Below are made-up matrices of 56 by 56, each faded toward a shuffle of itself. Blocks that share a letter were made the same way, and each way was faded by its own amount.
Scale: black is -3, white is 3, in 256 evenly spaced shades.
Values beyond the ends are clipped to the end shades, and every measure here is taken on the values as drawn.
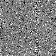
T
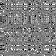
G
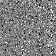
T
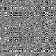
G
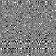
G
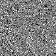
T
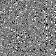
T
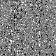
T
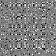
G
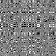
G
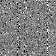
T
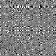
G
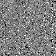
T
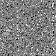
T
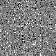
T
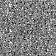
T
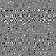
G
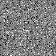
T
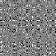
G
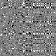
G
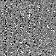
T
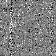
T
